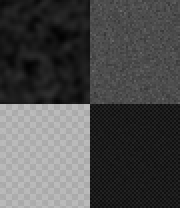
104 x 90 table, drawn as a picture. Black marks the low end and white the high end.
The table splits into 2 rows of 2 panels. Panel 1,1: very low, blotchy, faint in contrast. Panel 1,2: low, fine-grained, faint in contrast. Panel 2,1: high, checkered, faint in contrast. Panel 2,2: very low, checkered, faint in contrast.
